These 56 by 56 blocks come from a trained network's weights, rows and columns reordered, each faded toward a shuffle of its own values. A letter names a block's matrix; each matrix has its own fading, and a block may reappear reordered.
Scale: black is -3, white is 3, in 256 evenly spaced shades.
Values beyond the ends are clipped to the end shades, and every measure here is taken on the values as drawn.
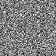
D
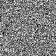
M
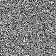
M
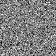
M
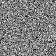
M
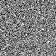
D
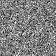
M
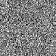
D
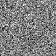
M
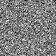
D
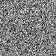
M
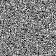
M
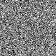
M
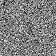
M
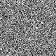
D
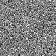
D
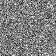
M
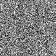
M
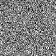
D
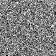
M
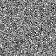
D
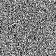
M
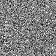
M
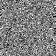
D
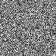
D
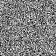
M
